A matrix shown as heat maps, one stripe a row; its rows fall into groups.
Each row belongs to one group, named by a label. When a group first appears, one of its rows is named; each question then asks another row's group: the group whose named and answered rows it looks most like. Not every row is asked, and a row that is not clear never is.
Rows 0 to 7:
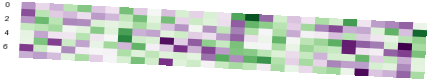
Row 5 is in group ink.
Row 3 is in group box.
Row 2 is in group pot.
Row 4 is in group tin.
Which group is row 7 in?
tin
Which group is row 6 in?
pot
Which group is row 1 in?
pot
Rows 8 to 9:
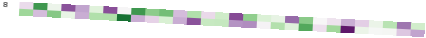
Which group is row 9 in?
box
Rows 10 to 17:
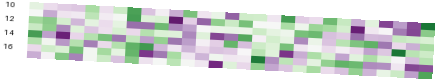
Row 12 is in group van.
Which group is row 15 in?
ink
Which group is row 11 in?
tin
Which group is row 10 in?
tin
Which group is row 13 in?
ink
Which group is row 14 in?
van
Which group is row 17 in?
pot
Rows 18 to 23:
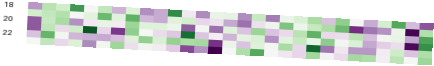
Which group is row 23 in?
ink
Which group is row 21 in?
tin
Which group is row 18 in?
box
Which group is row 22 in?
pot
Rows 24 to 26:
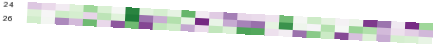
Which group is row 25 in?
box
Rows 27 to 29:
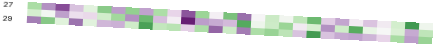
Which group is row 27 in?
van
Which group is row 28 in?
ink
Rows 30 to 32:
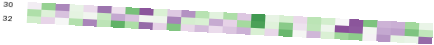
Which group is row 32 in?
box
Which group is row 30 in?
van
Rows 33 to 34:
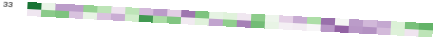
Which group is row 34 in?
pot
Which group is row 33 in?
van
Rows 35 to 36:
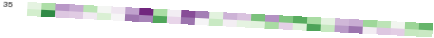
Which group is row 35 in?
van
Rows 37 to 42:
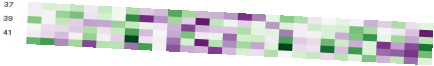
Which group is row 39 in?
ink
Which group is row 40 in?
tin
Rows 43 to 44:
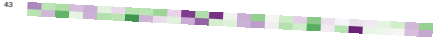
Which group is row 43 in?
pot
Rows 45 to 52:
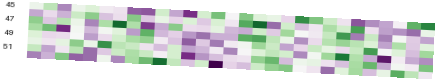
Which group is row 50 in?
box
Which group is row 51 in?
ink
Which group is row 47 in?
box
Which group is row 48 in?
ink
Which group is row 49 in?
ink
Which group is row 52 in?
pot
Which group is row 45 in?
van
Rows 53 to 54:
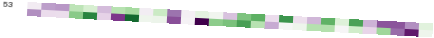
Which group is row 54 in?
tin
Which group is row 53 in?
tin
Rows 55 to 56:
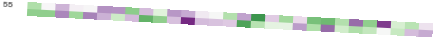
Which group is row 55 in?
van
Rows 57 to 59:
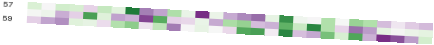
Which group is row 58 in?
van
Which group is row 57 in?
box
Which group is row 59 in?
tin
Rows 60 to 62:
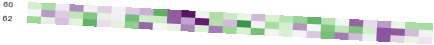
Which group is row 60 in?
van
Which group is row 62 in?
van
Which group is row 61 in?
tin
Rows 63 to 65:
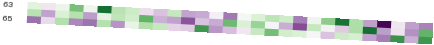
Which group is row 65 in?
pot
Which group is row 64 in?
ink
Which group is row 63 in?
box
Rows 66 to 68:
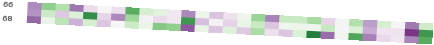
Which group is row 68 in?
pot
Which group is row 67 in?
tin
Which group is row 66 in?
pot
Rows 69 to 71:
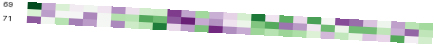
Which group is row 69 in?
van
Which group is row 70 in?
ink
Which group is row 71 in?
pot
